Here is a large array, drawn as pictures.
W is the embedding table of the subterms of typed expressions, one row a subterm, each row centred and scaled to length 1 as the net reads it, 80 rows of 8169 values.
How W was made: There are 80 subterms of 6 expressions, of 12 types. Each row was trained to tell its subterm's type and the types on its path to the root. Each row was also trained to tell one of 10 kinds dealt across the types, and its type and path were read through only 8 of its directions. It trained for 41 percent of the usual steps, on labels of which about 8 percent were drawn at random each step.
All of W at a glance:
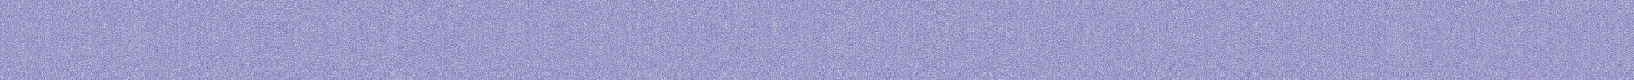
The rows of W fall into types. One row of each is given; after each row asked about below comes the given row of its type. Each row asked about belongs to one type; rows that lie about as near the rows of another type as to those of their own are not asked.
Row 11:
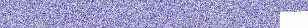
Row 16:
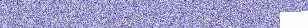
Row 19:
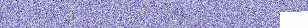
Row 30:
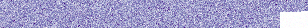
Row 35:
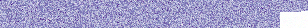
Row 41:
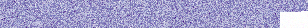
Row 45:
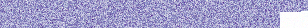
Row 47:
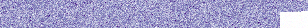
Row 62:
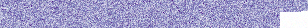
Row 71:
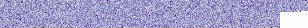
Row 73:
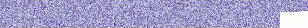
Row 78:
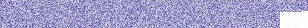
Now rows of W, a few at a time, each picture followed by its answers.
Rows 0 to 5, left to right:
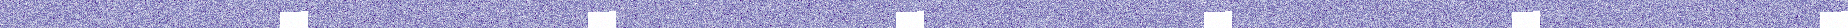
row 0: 11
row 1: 71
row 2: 71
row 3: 35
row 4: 45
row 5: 47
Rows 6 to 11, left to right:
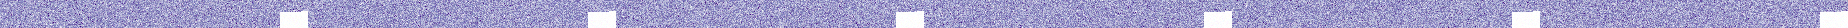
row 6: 62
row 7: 35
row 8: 41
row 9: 30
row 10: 78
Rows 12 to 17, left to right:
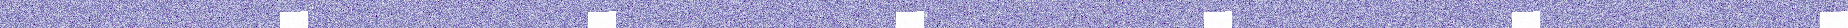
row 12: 78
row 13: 19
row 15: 62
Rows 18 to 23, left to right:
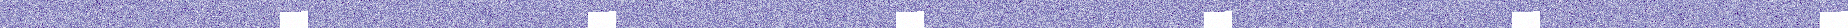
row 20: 41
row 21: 45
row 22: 11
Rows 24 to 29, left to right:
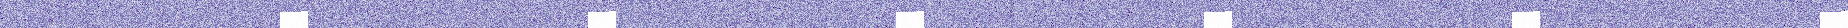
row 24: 30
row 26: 73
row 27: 30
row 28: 30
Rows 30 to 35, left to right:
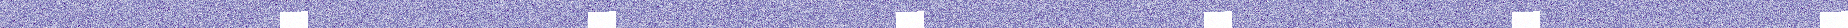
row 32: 45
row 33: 78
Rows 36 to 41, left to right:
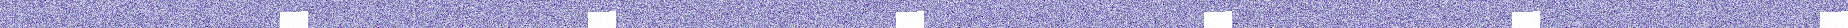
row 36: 73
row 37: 62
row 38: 45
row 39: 30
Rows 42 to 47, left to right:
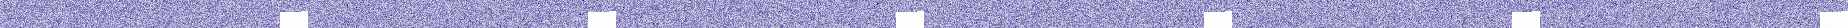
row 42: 35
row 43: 30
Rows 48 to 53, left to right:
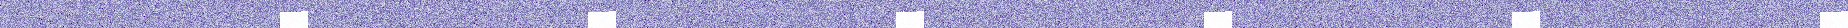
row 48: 71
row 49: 11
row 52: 73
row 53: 35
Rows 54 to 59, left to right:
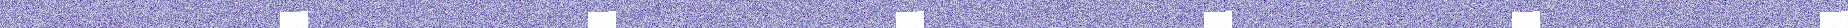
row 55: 11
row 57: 45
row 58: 11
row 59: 35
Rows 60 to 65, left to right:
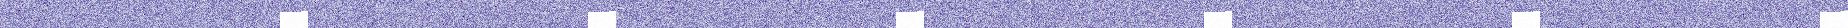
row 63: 71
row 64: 41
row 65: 16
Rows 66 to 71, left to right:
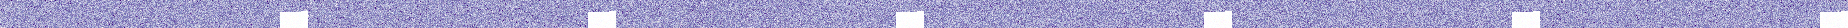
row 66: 62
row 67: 71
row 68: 78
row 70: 35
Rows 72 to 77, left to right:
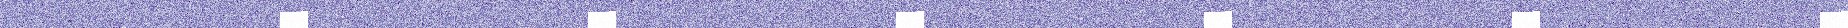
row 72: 73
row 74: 73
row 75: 73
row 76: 11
